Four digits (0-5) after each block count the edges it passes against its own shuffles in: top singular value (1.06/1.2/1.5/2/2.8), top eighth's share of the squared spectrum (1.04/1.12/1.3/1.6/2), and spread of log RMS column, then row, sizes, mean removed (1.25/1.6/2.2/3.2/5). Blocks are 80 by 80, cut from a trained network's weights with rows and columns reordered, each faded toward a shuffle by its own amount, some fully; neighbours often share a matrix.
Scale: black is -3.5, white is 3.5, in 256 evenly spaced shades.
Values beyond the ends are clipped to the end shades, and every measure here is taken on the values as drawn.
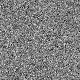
0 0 0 0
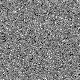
0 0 0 0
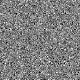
2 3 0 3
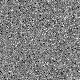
0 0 0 0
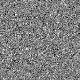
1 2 0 2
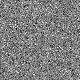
0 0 0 0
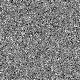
0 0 0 0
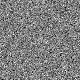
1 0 0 0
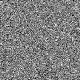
2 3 0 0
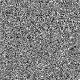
2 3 1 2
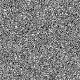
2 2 0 1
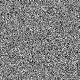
2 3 0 1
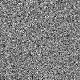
2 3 0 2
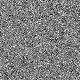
1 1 0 0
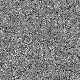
2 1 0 0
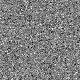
1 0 0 0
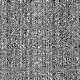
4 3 1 3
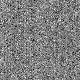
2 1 0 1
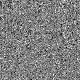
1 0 0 0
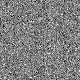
1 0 0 0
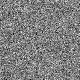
1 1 0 0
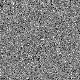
1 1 0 1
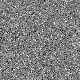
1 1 0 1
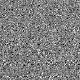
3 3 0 3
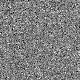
1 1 0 1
